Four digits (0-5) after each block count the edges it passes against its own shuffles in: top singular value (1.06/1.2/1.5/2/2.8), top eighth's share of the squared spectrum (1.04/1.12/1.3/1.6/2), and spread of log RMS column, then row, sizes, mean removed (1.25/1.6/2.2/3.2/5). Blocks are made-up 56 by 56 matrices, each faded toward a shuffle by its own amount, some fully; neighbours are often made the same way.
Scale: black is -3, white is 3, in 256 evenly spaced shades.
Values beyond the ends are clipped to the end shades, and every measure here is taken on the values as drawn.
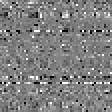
4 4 1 3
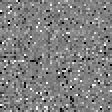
0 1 0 0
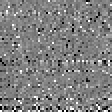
4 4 1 3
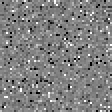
0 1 0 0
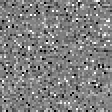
2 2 0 1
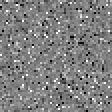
0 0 0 0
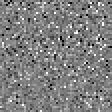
2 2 0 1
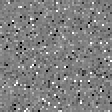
0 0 0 0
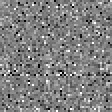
3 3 0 2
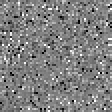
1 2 0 0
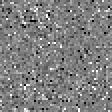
1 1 0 0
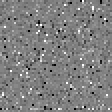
1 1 0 1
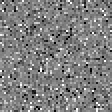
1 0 0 0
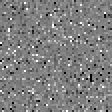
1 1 0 0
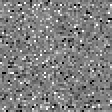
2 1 0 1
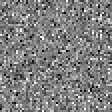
2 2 1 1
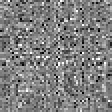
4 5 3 2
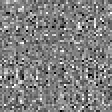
3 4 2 2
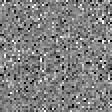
3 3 1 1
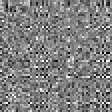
4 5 3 3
